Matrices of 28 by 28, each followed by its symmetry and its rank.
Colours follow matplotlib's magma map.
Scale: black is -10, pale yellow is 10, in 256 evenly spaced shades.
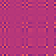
symmetric, rank one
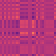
symmetric, rank one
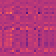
neither, rank two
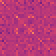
symmetric, rank five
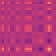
symmetric, rank one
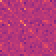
symmetric, rank five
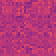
neither, rank five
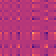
symmetric, rank one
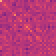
symmetric, rank five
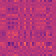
neither, rank two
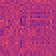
neither, rank five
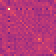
symmetric, rank five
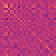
symmetric, rank five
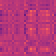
neither, rank two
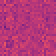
neither, rank five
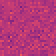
neither, rank five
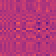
neither, rank two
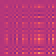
symmetric, rank one
